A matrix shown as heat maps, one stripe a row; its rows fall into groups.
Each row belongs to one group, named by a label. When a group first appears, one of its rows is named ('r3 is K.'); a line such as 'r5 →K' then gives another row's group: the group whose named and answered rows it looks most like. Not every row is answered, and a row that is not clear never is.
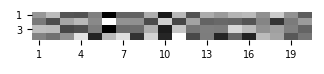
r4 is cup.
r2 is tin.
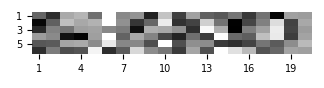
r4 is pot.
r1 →tin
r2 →tin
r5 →tin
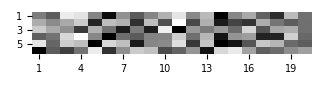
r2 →cup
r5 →cup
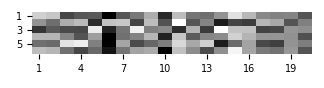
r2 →cup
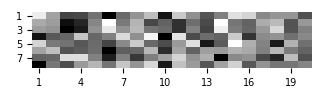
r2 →pot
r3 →pot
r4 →cup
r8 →cup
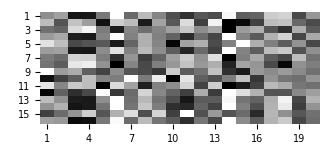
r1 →pot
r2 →cup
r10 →cup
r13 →pot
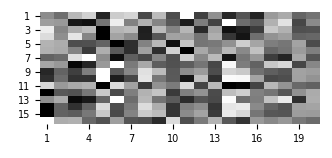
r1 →cup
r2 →pot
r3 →cup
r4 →cup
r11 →cup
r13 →pot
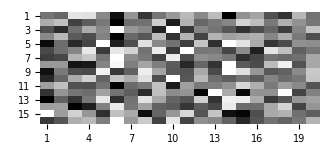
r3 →tin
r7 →tin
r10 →tin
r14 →pot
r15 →cup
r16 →tin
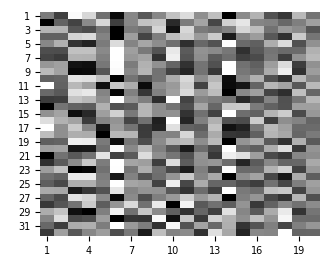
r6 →tin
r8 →pot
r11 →cup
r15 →pot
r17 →cup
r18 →cup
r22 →tin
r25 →tin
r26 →pot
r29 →pot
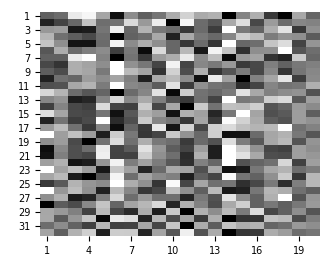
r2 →cup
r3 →pot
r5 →pot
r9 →tin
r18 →cup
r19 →pot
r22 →pot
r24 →pot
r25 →tin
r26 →cup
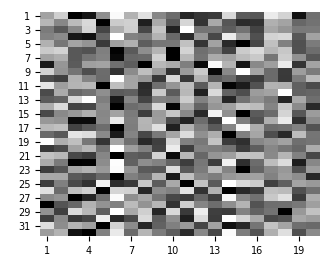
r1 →pot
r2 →cup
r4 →pot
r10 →tin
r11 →cup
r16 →pot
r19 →cup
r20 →tin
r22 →pot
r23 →tin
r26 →cup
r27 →pot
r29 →tin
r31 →cup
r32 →pot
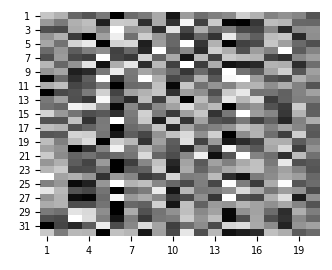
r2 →cup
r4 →pot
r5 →cup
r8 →cup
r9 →pot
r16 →tin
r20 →pot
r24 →cup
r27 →pot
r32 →cup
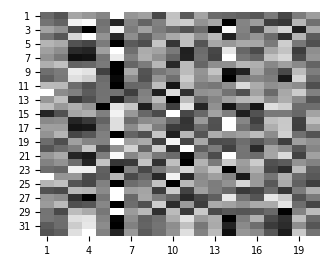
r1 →tin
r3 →pot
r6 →pot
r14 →cup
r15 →tin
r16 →pot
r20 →cup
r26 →tin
